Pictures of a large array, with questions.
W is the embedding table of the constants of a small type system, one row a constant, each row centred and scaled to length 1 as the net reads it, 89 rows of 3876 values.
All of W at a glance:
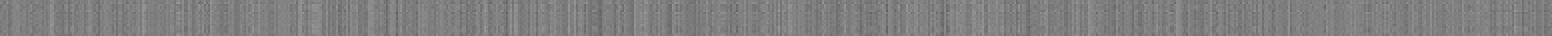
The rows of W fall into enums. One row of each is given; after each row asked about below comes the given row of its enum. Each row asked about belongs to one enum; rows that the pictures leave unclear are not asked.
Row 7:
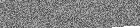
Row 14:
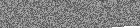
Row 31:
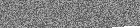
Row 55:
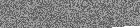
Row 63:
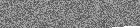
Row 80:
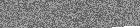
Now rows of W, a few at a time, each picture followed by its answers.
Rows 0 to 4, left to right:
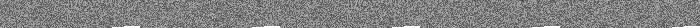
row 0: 55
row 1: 80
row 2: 55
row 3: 14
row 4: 63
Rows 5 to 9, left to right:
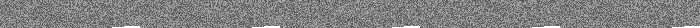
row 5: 55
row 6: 55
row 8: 14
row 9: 55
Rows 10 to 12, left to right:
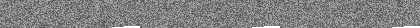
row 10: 63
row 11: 80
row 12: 80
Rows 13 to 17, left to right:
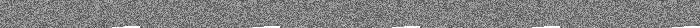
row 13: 63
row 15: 80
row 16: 80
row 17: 14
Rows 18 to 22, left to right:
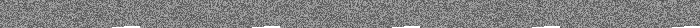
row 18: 80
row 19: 55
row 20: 55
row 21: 80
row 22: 14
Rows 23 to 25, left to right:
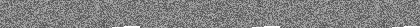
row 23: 63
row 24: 80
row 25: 63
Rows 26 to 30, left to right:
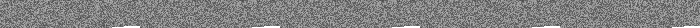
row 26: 63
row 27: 14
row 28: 14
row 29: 14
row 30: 55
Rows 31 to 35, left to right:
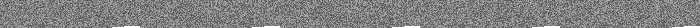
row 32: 55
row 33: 55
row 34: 31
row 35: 63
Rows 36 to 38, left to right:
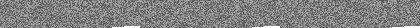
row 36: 55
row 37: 63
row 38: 14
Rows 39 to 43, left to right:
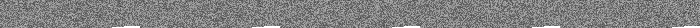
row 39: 80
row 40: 80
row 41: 63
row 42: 55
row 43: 31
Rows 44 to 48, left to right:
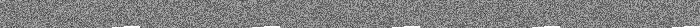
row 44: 7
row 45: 14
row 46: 55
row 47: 31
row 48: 55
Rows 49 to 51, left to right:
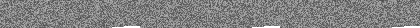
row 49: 63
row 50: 55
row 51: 14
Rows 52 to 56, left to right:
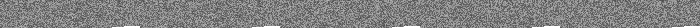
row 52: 80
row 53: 80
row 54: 63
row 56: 14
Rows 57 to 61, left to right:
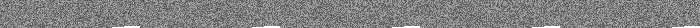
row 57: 31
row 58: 80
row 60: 55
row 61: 31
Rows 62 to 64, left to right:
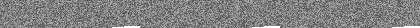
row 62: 31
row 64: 80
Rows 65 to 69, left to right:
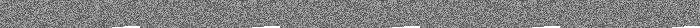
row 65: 63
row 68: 14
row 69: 31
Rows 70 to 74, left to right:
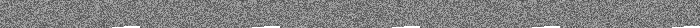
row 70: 63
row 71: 14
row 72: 80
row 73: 14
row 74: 7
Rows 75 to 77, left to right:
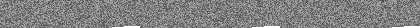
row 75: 63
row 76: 80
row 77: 14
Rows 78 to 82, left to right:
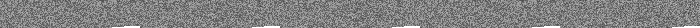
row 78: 14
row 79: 80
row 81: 14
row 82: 31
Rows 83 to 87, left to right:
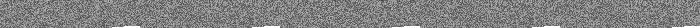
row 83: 63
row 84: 55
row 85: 14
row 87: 55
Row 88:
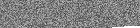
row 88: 31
